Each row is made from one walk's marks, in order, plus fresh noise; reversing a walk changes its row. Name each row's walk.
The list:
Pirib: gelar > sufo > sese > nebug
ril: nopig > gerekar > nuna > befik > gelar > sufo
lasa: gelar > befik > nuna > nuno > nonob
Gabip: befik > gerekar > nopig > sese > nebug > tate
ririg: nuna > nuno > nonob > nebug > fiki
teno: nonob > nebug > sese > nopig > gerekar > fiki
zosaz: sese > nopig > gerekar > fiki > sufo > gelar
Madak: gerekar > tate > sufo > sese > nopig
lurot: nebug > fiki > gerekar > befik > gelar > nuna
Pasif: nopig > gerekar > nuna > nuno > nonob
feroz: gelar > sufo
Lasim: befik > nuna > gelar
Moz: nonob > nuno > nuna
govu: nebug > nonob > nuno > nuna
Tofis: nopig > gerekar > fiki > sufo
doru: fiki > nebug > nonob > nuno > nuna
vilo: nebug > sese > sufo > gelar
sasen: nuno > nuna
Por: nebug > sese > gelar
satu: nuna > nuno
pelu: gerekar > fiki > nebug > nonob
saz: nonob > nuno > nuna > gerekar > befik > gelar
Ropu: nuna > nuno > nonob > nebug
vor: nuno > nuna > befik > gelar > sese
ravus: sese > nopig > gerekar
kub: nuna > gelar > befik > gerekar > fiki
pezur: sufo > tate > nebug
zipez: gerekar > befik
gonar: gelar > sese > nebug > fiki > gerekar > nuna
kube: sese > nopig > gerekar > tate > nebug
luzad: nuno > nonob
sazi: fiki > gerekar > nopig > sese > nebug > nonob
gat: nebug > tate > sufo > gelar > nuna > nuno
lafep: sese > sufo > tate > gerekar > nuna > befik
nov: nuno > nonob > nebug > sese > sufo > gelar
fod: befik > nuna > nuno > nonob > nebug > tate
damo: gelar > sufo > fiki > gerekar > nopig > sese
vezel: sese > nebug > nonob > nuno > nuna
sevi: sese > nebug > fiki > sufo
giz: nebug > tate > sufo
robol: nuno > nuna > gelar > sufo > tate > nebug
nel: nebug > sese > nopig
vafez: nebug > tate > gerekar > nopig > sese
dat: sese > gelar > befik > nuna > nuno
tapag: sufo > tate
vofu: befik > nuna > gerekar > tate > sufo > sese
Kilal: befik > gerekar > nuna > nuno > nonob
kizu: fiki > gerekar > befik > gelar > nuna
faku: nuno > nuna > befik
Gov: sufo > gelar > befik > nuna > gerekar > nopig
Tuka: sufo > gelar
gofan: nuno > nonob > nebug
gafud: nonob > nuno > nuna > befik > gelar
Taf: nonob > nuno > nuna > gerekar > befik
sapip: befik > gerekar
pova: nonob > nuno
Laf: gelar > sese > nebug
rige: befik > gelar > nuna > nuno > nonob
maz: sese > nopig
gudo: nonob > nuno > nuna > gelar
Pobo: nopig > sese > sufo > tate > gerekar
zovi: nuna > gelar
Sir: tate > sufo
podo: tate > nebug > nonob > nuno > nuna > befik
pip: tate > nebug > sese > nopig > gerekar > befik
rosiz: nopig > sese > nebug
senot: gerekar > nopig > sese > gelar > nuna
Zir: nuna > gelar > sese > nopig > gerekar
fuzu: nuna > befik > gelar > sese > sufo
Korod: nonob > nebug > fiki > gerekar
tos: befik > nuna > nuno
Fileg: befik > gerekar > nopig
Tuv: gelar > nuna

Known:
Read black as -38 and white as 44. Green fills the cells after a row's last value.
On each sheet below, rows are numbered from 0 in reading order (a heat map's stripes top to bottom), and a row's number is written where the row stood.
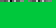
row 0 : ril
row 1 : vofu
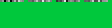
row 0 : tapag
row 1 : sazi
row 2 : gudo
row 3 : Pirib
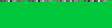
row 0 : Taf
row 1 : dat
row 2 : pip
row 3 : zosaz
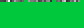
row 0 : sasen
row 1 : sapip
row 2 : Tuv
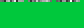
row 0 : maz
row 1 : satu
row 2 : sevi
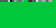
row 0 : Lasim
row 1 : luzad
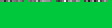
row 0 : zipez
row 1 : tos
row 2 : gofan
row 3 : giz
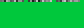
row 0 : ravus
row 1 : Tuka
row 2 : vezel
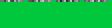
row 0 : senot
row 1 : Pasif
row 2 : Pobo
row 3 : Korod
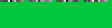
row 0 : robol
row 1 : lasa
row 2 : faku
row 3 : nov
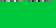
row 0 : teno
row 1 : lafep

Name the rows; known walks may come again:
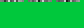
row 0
Madak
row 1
lurot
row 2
fuzu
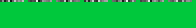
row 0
Tuka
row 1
zovi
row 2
vofu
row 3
vilo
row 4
Tofis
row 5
gafud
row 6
Zir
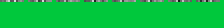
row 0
teno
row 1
damo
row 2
Kilal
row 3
saz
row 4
lasa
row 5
fod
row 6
kizu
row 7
lafep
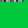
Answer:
ravus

